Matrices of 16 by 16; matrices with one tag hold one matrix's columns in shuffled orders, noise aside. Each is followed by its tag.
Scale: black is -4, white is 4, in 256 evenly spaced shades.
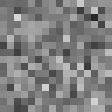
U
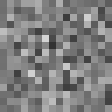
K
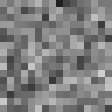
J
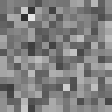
U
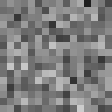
J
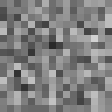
K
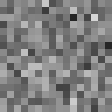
U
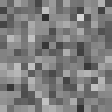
U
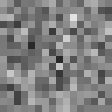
K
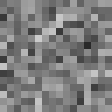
K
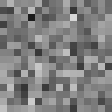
U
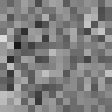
K
